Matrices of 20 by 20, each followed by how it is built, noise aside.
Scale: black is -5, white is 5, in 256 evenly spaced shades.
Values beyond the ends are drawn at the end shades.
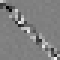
banded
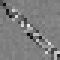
banded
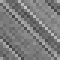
Toeplitz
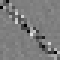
banded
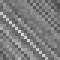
Toeplitz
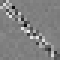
banded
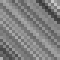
Toeplitz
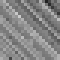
Toeplitz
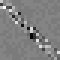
banded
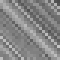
Toeplitz
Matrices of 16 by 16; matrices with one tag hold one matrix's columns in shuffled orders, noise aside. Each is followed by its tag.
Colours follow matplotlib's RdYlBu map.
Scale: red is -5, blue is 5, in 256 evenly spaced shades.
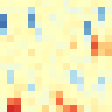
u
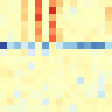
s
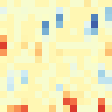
u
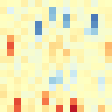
u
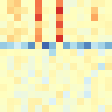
s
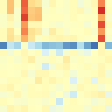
s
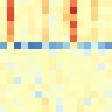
s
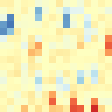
u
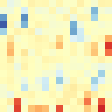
u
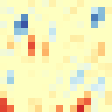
u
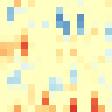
u
